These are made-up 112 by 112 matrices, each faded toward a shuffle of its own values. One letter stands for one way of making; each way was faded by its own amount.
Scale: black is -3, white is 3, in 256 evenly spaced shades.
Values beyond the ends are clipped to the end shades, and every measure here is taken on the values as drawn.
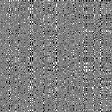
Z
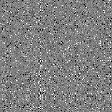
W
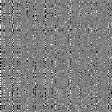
Z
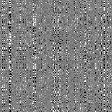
Z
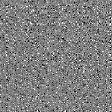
W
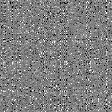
W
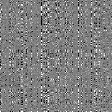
Z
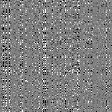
Z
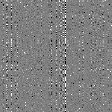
Z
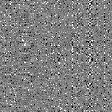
W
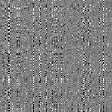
Z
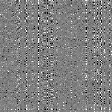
Z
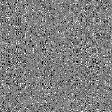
W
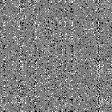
W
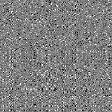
W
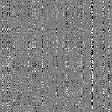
Z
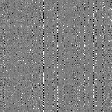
Z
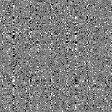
W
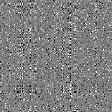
W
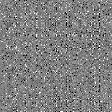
W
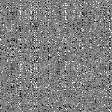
W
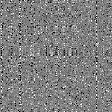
W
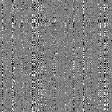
Z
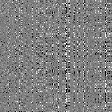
Z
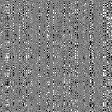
Z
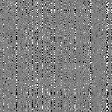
Z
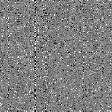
W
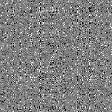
W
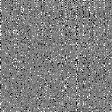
W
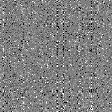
W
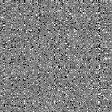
W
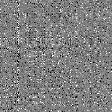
W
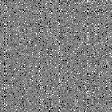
W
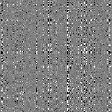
Z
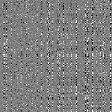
Z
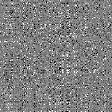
W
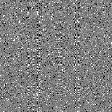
W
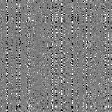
Z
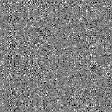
W
